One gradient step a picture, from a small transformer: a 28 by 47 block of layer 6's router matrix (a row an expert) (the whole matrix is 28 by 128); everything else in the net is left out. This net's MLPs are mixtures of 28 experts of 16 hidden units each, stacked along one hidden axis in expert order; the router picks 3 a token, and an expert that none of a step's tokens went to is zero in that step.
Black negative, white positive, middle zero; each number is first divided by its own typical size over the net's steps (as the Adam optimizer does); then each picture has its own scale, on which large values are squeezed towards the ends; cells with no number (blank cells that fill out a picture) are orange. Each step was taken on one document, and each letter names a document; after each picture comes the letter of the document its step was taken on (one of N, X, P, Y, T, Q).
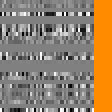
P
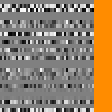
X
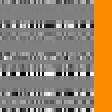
X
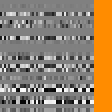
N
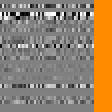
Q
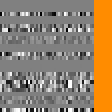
P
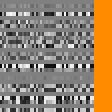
N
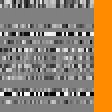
X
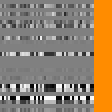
N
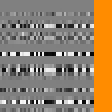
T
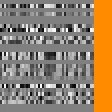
N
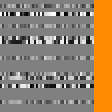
Q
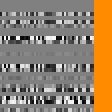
N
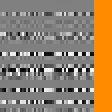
T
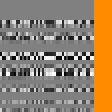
X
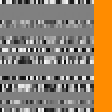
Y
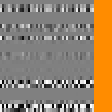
P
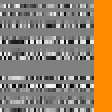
Q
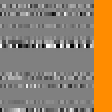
Q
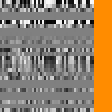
X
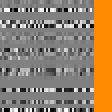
X
